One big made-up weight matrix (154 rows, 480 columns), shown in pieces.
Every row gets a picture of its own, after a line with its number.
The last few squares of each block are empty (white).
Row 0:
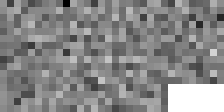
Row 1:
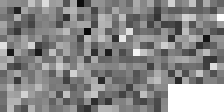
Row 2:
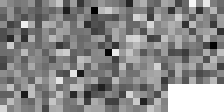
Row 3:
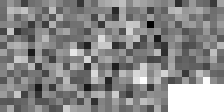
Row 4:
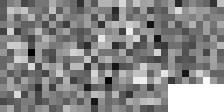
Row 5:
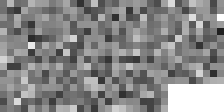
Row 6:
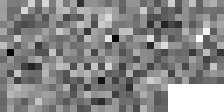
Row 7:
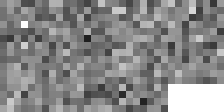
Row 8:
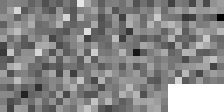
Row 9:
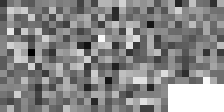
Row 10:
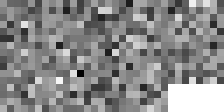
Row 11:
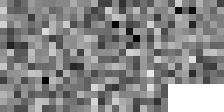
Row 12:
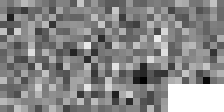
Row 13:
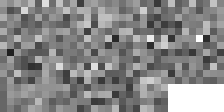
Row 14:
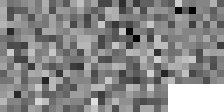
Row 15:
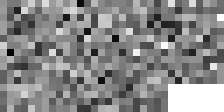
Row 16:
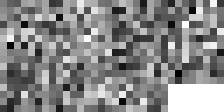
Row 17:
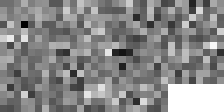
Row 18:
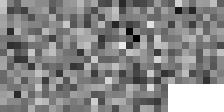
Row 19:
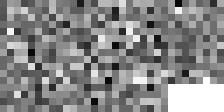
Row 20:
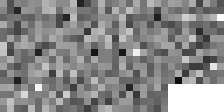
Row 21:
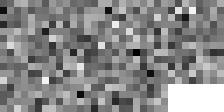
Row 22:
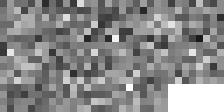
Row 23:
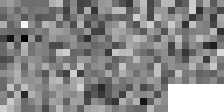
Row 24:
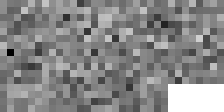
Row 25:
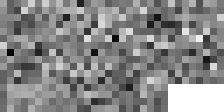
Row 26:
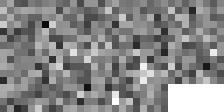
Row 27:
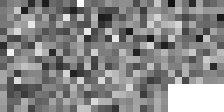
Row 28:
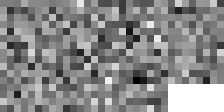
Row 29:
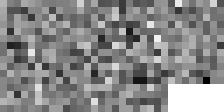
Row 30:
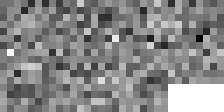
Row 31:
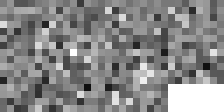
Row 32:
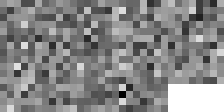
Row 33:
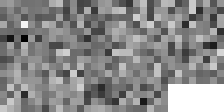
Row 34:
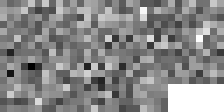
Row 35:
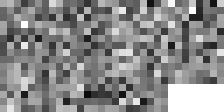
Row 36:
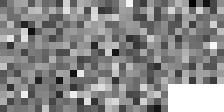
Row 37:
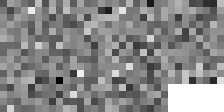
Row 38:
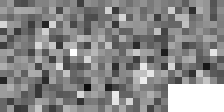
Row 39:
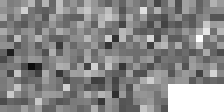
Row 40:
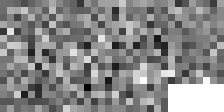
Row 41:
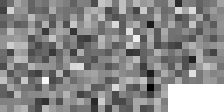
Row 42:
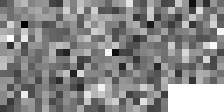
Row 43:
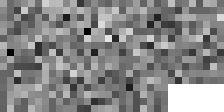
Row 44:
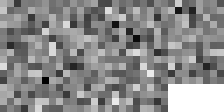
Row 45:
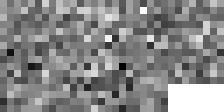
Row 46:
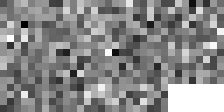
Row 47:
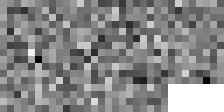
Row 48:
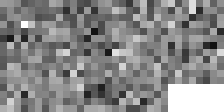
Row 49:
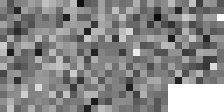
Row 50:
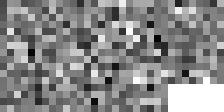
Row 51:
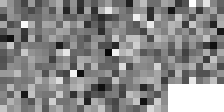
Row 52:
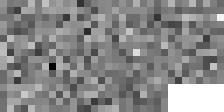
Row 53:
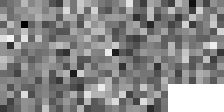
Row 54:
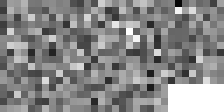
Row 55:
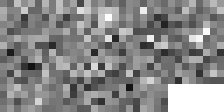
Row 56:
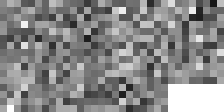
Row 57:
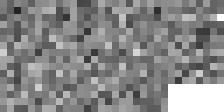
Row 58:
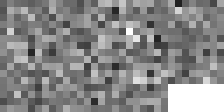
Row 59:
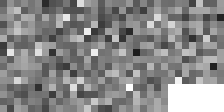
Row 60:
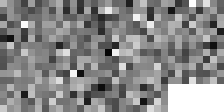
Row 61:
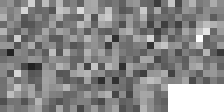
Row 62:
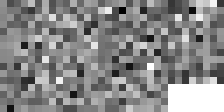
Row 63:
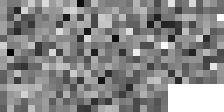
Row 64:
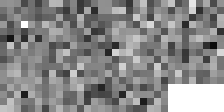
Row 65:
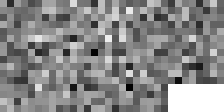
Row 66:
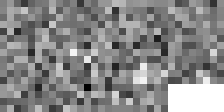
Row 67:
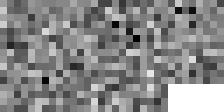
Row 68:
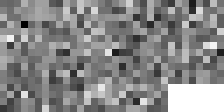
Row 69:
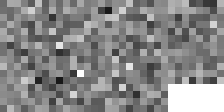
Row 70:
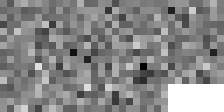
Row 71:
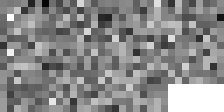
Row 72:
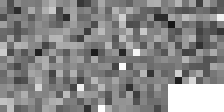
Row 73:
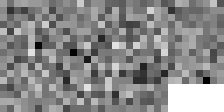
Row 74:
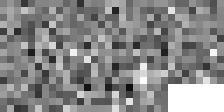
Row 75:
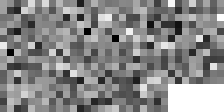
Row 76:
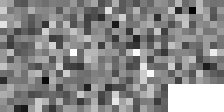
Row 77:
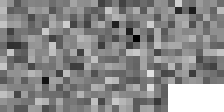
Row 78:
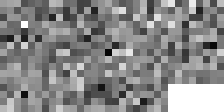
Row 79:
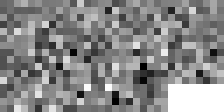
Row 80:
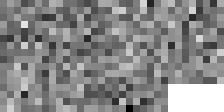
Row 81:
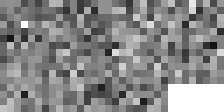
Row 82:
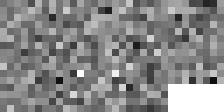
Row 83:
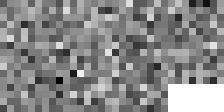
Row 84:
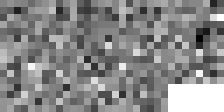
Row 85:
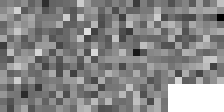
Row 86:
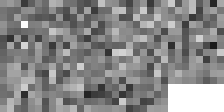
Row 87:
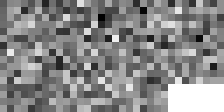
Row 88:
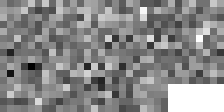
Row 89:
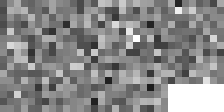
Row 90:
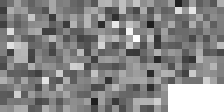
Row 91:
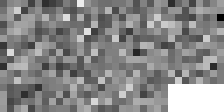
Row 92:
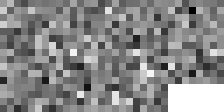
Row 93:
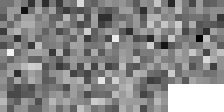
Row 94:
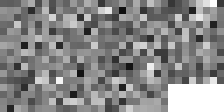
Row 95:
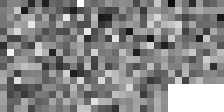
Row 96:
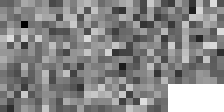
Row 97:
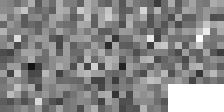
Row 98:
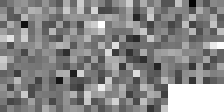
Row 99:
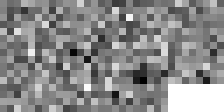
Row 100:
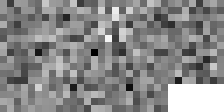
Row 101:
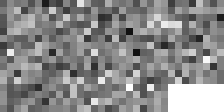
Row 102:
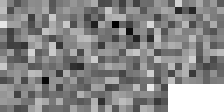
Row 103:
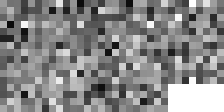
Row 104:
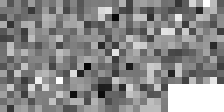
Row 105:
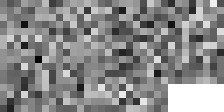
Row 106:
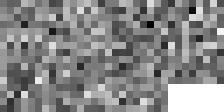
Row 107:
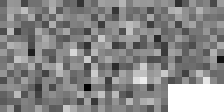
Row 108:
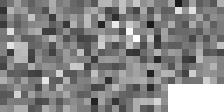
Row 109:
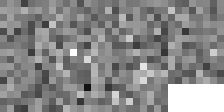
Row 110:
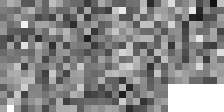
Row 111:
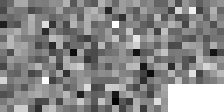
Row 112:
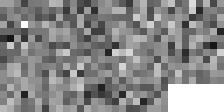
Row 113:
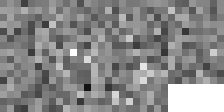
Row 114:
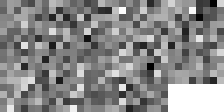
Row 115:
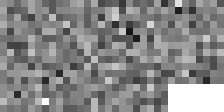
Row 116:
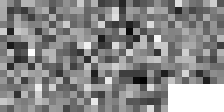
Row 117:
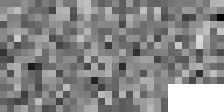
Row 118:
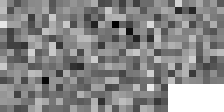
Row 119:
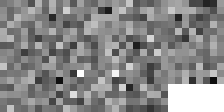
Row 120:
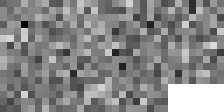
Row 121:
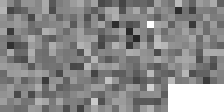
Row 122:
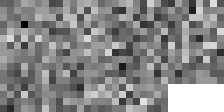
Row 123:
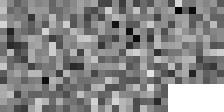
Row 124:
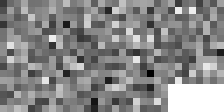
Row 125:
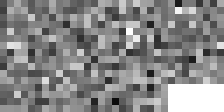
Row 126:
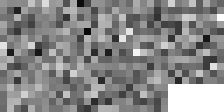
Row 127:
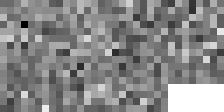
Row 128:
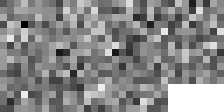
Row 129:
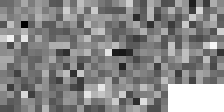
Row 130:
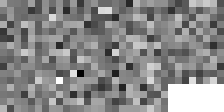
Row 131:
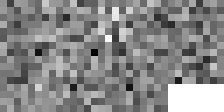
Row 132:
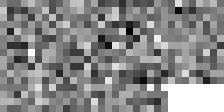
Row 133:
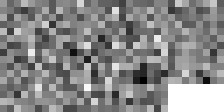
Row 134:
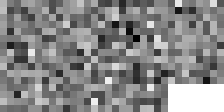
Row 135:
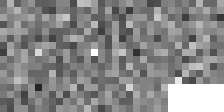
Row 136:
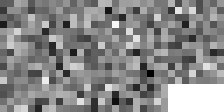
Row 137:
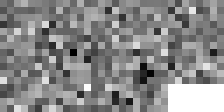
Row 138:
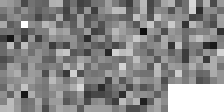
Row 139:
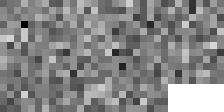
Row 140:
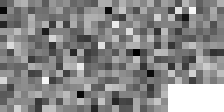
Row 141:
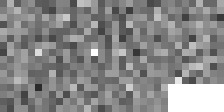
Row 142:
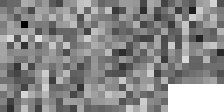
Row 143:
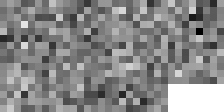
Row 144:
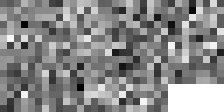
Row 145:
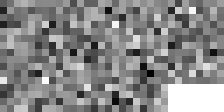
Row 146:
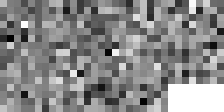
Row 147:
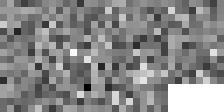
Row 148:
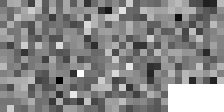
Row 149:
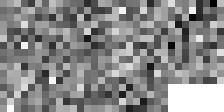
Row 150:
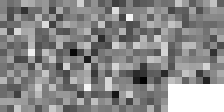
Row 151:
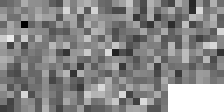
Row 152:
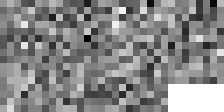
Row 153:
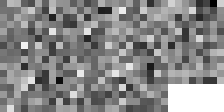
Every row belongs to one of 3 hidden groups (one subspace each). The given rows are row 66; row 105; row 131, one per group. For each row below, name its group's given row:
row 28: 66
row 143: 105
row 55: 131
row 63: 131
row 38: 66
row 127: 105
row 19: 66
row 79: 66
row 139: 105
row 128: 105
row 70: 66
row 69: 105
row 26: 66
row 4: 66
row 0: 131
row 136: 66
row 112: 105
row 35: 105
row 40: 66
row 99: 66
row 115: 66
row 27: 131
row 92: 66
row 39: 131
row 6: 131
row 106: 105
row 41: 66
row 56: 105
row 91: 131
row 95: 131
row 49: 131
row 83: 105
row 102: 66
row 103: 105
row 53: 105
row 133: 66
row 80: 105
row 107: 66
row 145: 66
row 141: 131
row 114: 105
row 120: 105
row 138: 105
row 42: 105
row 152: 105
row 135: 131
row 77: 66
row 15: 131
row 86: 105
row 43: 131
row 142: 105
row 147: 66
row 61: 131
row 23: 105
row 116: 66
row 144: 105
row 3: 66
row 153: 105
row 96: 105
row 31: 66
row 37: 105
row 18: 66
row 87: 131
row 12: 66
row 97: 131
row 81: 105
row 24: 131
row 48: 105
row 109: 66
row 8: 131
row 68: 105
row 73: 66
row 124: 66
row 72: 131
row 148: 105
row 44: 66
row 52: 131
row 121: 66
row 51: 105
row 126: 131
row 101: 131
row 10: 105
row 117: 131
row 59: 131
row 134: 66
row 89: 66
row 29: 66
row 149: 105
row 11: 66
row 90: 66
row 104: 105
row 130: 105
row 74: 66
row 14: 66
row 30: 131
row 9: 66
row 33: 105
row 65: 131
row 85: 131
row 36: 105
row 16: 105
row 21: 66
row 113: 66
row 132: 66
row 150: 66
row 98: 105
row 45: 131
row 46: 105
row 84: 131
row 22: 131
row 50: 66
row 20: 131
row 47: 66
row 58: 66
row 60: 105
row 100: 131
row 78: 105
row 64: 105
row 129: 105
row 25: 131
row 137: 66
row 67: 66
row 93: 131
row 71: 131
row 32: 105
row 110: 105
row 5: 131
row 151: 105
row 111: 66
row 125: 66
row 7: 105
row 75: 131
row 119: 105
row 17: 105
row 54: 66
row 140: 66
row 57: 131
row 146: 105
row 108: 66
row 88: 131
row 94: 105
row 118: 66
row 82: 105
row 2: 105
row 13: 131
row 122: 105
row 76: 66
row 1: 131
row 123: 66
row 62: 105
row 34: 131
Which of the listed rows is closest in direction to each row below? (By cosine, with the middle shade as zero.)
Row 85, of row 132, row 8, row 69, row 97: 8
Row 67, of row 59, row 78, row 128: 128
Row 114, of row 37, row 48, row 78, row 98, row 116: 37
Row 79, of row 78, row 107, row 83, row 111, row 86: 111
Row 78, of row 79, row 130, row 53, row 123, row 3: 130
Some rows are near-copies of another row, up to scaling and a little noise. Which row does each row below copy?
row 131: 100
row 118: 102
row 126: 1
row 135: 141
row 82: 119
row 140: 21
